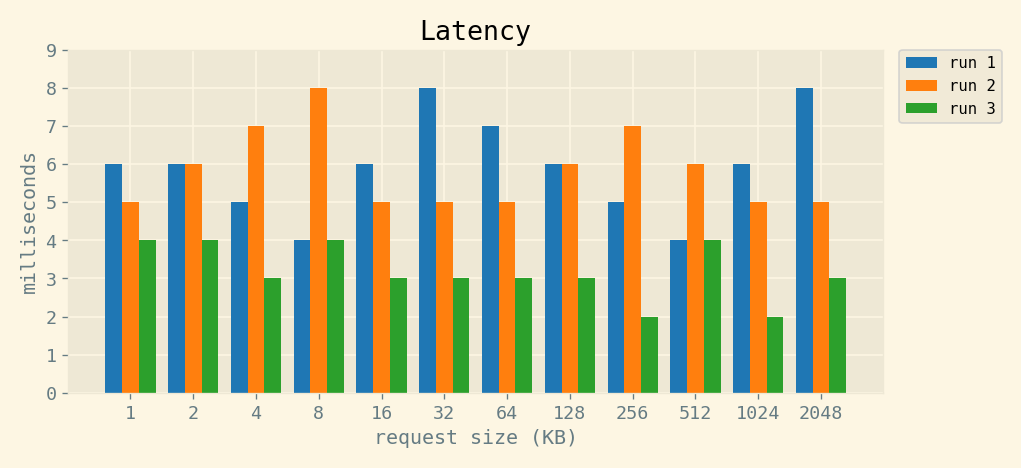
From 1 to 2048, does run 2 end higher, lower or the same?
the same
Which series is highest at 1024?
run 1
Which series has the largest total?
run 1
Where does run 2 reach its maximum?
8
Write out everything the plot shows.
Title: Latency
x-axis: request size (KB), ticks 1 2 4 8 16 32 64 128 256 512 1024 2048
y-axis: milliseconds, ticks 0 1 2 3 4 5 6 7 8 9
Legend: run 1, run 2, run 3
Values:
run 1: 6 6 5 4 6 8 7 6 5 4 6 8
run 2: 5 6 7 8 5 5 5 6 7 6 5 5
run 3: 4 4 3 4 3 3 3 3 2 4 2 3
